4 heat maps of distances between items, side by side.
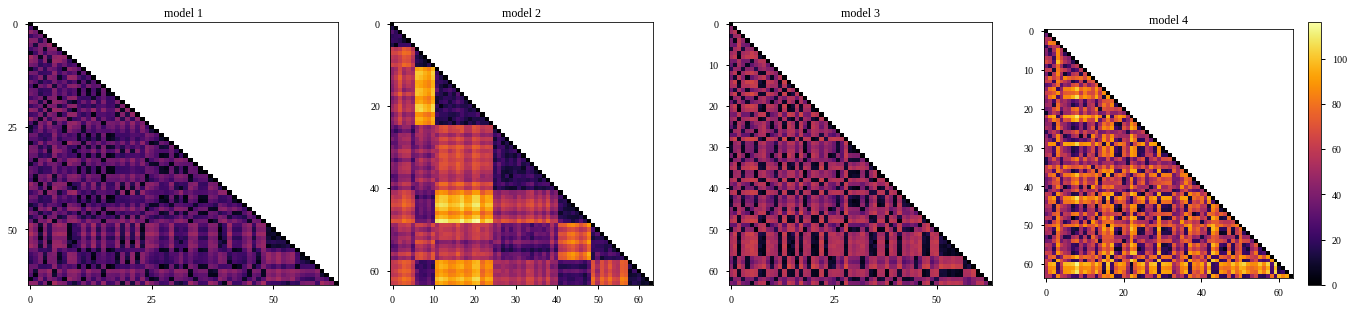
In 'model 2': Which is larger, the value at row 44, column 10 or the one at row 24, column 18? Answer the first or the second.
the first
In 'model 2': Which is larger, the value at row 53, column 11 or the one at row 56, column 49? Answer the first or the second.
the first
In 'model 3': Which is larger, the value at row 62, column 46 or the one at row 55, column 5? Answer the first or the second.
the second
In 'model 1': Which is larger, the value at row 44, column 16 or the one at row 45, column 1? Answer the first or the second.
the first
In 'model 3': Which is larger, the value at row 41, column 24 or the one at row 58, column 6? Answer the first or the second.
the first
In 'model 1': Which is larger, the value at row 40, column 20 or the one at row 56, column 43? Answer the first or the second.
the first
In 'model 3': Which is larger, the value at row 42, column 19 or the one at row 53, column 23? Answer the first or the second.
the first
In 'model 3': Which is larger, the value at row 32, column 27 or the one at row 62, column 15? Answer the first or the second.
the second
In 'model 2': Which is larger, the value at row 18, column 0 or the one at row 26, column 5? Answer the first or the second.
the first
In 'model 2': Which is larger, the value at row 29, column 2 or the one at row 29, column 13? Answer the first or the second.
the second
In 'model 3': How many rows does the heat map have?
64
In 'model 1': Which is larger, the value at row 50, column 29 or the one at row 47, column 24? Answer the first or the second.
the first
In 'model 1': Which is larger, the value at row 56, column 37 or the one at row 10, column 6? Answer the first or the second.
the first
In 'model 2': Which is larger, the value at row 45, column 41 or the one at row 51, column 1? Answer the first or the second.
the second
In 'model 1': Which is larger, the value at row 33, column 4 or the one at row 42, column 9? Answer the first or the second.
the first
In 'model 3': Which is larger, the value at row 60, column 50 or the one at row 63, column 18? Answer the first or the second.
the first
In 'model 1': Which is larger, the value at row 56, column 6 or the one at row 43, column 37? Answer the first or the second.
the second
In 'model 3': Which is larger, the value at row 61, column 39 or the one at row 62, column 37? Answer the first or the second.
the first
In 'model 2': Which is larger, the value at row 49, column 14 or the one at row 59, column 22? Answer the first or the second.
the second
